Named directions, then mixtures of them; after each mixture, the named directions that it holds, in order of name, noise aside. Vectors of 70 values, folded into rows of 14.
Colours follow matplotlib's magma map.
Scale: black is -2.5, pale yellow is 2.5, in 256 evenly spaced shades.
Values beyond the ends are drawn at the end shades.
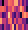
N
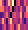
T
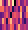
T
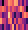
N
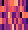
N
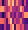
N, T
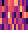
N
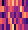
N, T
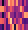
N, T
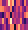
N, T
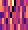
T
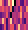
T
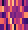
N, T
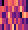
N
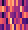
N, T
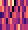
T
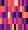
N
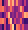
N, T
